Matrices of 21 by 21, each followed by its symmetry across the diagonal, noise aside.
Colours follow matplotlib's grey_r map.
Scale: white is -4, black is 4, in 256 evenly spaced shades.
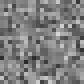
antisymmetric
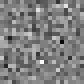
antisymmetric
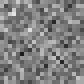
symmetric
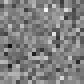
antisymmetric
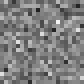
neither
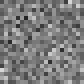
symmetric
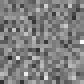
neither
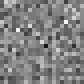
neither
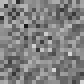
symmetric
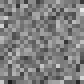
antisymmetric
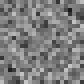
symmetric
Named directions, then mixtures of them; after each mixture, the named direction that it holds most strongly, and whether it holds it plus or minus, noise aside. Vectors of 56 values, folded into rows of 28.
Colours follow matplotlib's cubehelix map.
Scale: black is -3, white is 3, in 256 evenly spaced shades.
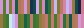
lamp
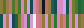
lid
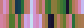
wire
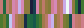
wire, minus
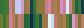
wire, minus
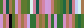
lamp, minus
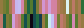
wire, minus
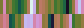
wire, plus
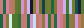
lid, plus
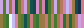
lamp, plus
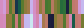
wire, plus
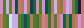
lamp, plus
